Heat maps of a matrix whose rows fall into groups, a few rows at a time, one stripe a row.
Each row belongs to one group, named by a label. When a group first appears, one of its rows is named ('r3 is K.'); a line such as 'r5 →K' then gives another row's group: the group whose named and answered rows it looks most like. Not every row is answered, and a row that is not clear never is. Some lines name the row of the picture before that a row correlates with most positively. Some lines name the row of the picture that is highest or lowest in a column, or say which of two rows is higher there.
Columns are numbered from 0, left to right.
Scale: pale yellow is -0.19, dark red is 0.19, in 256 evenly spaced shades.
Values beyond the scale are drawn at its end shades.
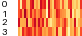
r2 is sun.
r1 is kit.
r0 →kit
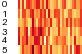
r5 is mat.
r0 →sun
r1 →kit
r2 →mat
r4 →sun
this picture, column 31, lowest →4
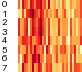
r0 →kit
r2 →kit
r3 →kit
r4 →kit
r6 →sun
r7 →mat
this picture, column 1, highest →4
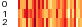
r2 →sun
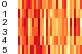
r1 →sun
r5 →kit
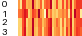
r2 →mat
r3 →mat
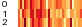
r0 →kit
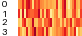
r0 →sun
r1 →sun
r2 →mat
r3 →sun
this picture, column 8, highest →3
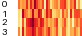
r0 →sun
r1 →mat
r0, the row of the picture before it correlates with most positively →3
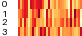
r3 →kit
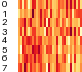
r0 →mat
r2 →kit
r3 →mat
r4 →sun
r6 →sun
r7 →kit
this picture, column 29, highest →1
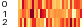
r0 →mat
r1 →kit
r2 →mat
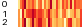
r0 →mat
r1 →sun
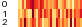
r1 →mat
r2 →mat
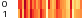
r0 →kit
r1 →kit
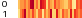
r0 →kit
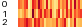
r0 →mat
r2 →sun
